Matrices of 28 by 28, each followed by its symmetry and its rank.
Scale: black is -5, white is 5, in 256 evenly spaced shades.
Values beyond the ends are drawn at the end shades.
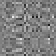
neither, rank three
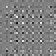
symmetric, rank two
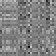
neither, rank three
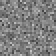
antisymmetric, full rank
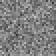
antisymmetric, full rank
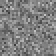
antisymmetric, full rank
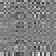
neither, rank three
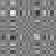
symmetric, rank two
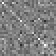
symmetric, rank five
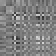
symmetric, rank two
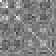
symmetric, rank five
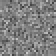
antisymmetric, full rank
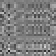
neither, rank three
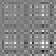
symmetric, rank two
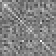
symmetric, rank five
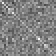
symmetric, rank five
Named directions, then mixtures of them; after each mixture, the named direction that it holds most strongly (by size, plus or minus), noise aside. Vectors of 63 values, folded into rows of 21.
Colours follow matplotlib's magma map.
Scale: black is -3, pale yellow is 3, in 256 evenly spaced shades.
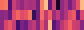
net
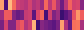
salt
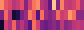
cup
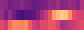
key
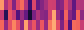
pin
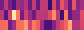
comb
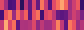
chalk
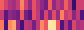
pin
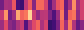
pin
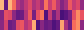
salt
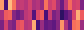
salt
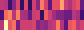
chalk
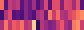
salt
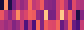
salt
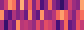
chalk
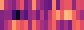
cup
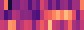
key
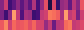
comb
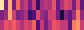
pin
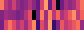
net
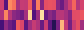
salt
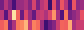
comb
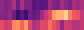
key
